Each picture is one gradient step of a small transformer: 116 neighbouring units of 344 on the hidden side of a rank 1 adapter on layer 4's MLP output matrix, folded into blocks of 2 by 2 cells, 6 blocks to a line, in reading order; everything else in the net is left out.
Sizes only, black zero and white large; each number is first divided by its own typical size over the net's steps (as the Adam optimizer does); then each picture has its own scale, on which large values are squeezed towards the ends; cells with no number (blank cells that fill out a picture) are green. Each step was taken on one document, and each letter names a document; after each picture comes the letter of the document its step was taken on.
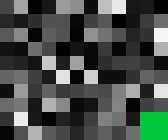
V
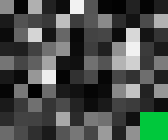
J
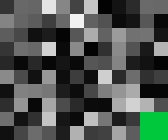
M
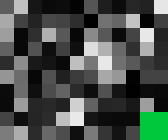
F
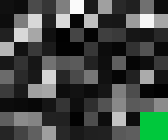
V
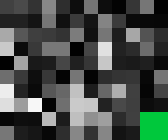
F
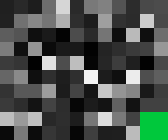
V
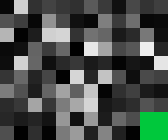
F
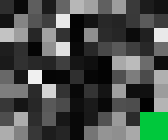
J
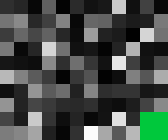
J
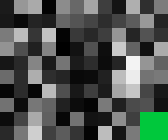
J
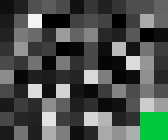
M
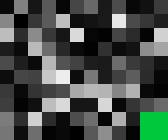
V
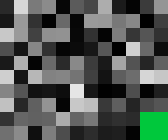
F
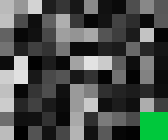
F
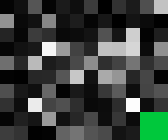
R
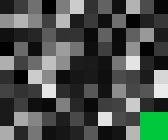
J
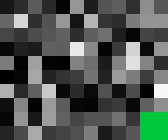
J
